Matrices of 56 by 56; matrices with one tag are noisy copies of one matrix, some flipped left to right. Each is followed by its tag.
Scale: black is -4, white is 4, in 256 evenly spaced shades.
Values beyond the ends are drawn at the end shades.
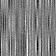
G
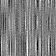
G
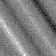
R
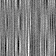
G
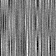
G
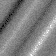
R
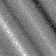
R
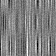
G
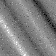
R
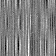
G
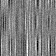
G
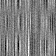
G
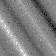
R
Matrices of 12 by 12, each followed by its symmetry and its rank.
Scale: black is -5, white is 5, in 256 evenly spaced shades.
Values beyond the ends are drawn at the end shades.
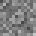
symmetric, full rank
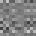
neither, rank two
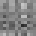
neither, rank two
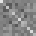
symmetric, full rank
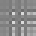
symmetric, rank one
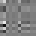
neither, rank one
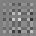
symmetric, rank one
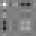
symmetric, rank one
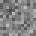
symmetric, full rank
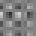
neither, rank one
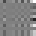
neither, rank one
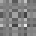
symmetric, rank one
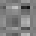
neither, rank one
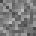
symmetric, full rank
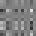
neither, rank one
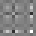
symmetric, rank one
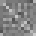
symmetric, full rank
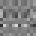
neither, rank two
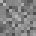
symmetric, full rank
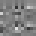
neither, rank two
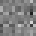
neither, rank two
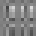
neither, rank one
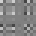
symmetric, rank one
